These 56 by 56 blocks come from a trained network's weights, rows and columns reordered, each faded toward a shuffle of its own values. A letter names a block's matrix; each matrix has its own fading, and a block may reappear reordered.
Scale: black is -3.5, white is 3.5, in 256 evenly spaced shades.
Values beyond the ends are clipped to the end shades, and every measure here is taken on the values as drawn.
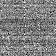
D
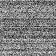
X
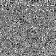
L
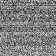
D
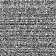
X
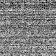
X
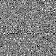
L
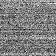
X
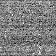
D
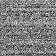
D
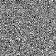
L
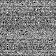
D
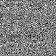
L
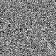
L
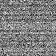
D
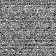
D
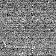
D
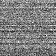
X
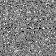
L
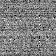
D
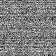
D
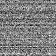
X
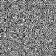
L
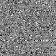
L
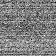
X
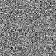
L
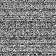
X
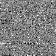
L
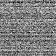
X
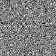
L
